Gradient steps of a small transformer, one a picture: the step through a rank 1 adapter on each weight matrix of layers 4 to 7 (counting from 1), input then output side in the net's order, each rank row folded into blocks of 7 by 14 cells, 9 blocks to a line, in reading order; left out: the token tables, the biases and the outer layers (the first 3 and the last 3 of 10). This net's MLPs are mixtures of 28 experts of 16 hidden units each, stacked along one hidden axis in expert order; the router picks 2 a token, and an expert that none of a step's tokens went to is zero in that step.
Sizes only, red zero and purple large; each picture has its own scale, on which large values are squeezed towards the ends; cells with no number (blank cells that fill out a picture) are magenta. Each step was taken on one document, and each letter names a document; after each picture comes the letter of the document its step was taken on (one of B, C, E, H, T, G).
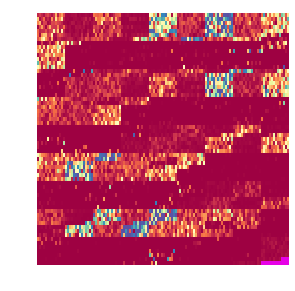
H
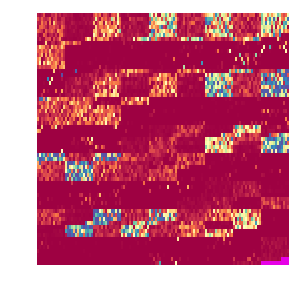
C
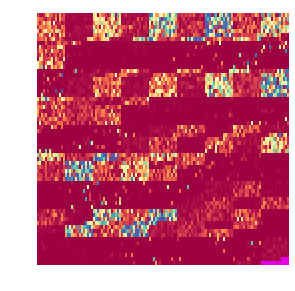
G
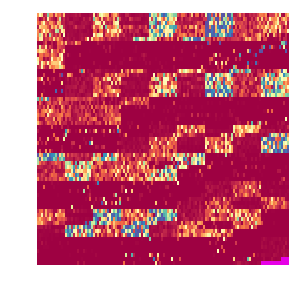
G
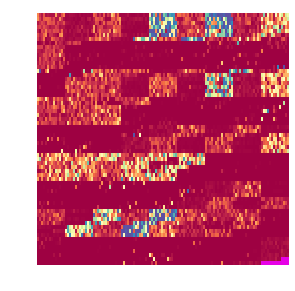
H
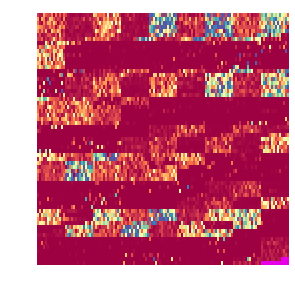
G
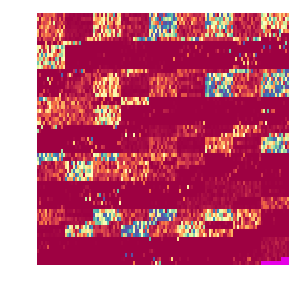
C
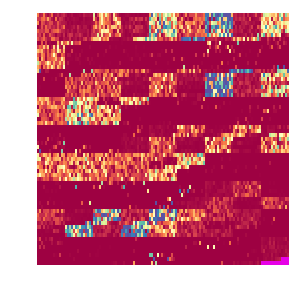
H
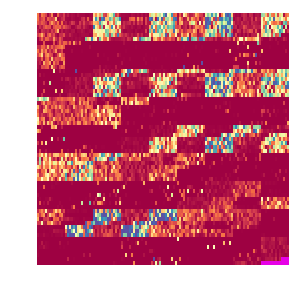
C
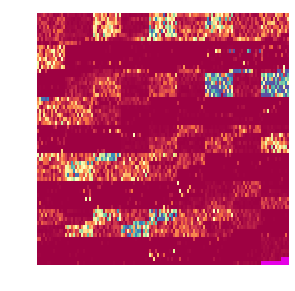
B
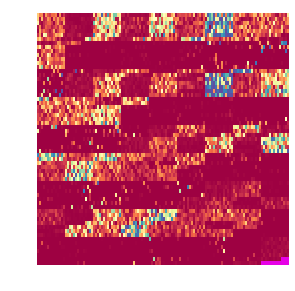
G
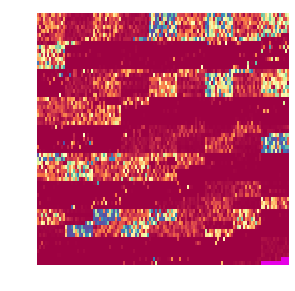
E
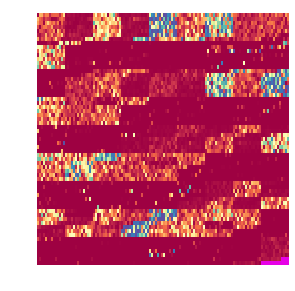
B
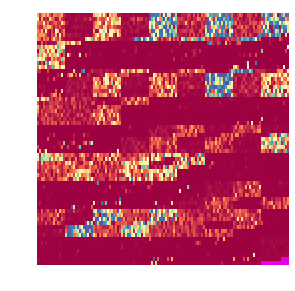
E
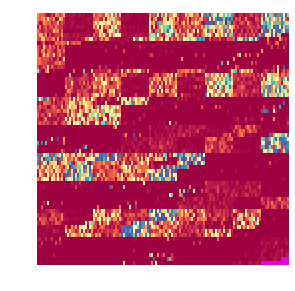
H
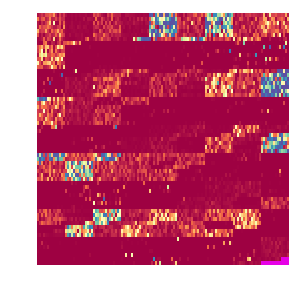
C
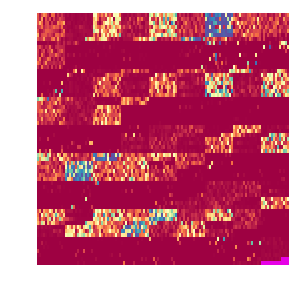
G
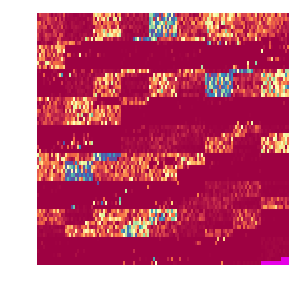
E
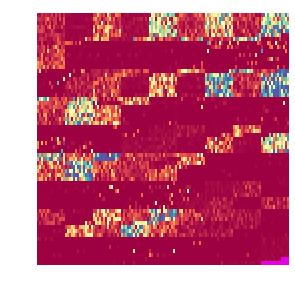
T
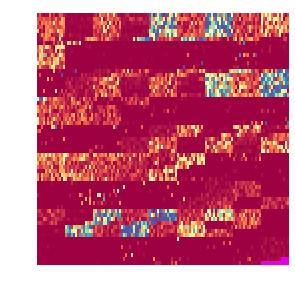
C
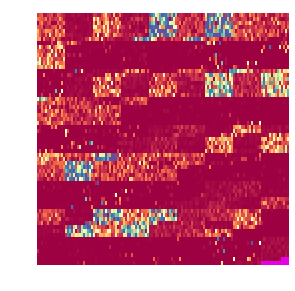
G
